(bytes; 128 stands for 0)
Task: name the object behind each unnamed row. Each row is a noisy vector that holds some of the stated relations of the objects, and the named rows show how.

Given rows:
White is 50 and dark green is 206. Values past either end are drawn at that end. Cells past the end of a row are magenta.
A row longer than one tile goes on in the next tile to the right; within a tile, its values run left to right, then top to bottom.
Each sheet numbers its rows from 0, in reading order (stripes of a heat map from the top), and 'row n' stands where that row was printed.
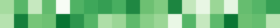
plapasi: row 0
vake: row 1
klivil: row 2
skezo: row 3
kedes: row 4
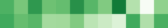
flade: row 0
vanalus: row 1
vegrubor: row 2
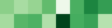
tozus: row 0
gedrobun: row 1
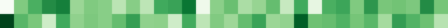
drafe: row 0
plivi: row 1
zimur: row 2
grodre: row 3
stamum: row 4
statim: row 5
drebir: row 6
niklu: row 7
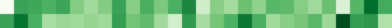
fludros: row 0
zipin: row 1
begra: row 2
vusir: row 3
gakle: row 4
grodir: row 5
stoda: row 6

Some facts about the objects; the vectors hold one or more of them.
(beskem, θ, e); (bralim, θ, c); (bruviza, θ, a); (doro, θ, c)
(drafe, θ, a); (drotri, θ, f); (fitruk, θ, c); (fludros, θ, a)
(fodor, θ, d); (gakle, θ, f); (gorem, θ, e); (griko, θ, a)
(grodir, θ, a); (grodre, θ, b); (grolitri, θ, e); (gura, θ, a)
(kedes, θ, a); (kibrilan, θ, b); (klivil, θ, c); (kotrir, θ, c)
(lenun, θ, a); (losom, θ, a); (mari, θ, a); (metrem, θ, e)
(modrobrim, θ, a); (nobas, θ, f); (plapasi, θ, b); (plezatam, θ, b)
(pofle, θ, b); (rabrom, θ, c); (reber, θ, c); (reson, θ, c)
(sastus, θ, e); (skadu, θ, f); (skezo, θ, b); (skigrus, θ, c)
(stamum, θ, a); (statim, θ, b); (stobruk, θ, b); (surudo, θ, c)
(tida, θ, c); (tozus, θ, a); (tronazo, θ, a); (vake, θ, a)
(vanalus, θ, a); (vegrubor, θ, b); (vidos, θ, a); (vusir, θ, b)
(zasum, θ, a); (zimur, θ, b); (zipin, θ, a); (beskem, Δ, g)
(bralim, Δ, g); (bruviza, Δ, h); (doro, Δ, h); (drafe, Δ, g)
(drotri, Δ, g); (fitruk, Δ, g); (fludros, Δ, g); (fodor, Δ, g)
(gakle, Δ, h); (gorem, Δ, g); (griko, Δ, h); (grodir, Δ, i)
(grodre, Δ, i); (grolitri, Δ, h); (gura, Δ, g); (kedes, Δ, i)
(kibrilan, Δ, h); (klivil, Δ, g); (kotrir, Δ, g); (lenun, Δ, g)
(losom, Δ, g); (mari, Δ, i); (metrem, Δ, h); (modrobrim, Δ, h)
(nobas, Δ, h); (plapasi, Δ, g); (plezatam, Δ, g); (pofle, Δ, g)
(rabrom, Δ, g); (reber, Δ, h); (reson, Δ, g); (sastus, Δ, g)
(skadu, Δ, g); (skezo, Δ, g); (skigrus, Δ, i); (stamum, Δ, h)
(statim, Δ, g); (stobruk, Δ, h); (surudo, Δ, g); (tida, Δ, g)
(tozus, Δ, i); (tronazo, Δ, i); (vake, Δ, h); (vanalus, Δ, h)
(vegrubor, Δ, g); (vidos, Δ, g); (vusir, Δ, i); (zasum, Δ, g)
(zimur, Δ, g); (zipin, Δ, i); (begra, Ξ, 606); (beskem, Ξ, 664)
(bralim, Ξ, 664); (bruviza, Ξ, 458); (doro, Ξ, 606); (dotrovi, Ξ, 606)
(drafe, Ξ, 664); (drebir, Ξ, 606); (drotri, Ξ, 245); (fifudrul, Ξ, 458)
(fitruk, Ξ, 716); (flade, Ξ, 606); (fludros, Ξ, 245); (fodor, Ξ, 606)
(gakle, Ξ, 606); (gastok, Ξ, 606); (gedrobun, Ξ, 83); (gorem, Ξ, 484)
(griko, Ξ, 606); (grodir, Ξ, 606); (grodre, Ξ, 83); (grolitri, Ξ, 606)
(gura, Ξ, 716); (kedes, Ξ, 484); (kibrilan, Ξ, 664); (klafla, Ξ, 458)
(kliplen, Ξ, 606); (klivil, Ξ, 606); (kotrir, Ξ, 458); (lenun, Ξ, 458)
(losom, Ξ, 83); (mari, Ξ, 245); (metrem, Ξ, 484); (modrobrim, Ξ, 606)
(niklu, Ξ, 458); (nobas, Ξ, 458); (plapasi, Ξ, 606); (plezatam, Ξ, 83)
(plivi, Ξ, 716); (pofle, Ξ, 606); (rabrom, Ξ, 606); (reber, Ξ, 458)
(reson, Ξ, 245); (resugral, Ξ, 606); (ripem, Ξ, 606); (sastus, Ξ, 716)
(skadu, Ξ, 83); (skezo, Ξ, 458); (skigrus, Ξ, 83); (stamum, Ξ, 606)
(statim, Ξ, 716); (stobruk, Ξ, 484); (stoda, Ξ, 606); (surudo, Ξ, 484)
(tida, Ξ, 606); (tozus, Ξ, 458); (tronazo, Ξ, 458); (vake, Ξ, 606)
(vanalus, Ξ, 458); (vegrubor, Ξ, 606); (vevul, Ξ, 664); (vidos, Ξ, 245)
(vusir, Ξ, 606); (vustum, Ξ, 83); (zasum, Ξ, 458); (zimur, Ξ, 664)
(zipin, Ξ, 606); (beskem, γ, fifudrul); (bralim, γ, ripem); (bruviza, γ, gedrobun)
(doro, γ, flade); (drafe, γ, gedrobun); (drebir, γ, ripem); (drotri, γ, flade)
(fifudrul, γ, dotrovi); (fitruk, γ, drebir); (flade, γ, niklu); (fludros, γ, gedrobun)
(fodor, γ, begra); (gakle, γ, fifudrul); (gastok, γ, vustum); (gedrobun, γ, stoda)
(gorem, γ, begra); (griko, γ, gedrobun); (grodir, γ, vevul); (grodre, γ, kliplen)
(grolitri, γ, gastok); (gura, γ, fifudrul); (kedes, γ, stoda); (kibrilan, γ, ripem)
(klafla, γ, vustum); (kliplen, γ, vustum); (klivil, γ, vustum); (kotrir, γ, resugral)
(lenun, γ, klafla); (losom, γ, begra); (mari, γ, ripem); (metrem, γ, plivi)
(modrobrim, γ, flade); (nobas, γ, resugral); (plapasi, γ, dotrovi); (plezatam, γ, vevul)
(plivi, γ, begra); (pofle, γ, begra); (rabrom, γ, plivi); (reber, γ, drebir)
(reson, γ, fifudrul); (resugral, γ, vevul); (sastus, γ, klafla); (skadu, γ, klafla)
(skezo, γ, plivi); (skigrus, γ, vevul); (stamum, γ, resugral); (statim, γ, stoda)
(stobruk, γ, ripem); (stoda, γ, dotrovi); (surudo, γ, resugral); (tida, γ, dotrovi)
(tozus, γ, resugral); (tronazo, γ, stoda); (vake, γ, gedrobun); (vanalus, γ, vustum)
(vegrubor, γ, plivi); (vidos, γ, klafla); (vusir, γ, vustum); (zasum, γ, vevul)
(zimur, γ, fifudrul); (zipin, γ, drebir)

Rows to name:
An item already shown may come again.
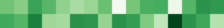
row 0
resugral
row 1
kotrir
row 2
tronazo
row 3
gedrobun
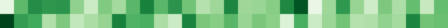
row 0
gedrobun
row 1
losom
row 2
dotrovi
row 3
drotri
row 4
plivi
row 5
sastus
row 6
losom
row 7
plapasi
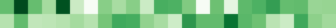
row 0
vidos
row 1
metrem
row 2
beskem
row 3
plezatam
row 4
kedes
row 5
mari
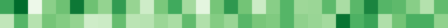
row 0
grodre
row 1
lenun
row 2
losom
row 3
kibrilan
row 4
fitruk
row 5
bralim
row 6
dotrovi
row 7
skigrus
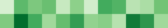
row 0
reson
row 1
zimur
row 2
nobas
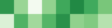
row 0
pofle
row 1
vustum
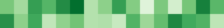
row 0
vevul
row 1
skadu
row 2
stobruk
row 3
fifudrul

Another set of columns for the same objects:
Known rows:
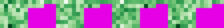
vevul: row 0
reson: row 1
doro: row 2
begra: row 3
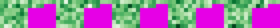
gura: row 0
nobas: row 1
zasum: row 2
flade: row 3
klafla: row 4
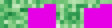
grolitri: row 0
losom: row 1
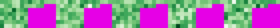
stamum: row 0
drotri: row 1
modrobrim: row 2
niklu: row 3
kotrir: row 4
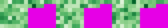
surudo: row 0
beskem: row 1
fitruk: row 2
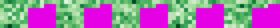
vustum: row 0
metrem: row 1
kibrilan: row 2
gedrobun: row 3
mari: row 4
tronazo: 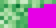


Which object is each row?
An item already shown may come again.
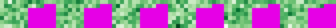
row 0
nobas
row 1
pofle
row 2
drafe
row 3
gedrobun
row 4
skigrus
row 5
fodor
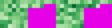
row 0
plapasi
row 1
vidos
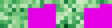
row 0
plapasi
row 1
gedrobun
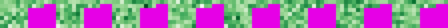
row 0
zimur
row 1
losom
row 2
bralim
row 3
drotri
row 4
gorem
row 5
skadu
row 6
vusir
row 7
stobruk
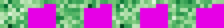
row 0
fifudrul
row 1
klivil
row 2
plivi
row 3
grodre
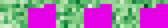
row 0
fludros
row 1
plezatam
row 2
bralim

